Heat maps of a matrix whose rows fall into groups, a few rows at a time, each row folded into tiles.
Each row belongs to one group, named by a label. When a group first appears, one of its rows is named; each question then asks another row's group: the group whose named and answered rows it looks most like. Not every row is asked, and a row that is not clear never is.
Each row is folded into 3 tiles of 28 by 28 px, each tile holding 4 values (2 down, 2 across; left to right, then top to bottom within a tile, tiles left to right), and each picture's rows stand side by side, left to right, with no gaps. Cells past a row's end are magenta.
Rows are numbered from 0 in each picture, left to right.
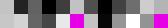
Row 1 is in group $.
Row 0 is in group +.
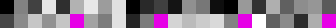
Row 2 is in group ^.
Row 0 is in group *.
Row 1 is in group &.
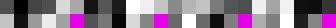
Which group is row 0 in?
$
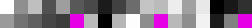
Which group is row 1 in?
$
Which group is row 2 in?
&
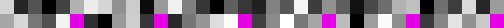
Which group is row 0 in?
+
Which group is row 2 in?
+
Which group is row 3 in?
*
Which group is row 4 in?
$
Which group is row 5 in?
*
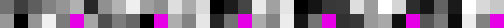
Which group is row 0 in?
$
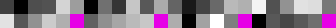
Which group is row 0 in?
$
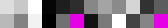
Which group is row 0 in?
&
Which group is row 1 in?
*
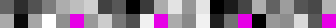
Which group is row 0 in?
$
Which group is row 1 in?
+
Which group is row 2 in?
&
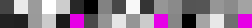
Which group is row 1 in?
*
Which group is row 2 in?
$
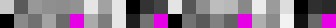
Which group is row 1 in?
&
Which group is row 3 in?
&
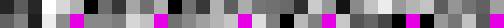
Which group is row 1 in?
*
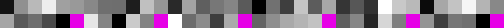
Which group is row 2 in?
^
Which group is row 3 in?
*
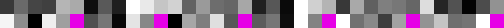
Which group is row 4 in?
^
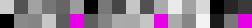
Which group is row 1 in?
*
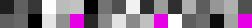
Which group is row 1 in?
*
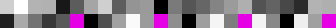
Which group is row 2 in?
$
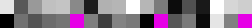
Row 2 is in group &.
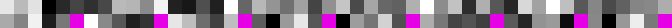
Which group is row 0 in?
&
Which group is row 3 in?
$
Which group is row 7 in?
$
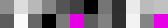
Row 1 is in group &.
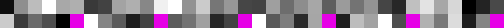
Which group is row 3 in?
^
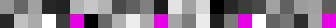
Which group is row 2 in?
&
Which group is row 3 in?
^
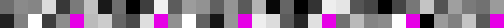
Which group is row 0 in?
*
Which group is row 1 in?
+
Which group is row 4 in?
+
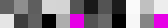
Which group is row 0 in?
^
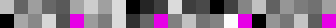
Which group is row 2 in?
+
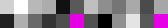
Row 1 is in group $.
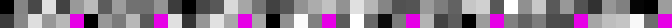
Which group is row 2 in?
$
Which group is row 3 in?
$
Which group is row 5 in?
^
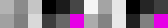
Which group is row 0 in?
&
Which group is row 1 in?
&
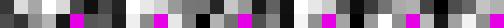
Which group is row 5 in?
$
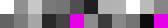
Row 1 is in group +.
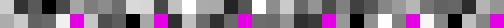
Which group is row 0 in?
+
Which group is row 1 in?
^
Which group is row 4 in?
$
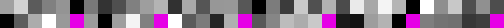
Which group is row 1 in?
$
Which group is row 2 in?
^
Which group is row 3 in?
*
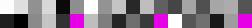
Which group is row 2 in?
^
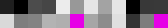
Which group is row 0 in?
$
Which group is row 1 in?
&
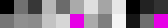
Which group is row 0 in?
*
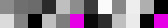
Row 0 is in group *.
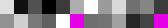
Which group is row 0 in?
+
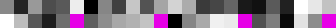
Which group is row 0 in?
+
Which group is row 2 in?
+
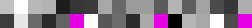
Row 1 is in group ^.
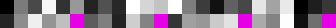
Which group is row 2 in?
+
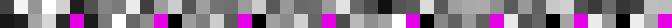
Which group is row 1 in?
*
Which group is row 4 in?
+
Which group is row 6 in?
^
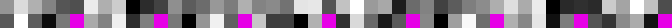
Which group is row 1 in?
&
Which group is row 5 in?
$
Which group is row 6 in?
&
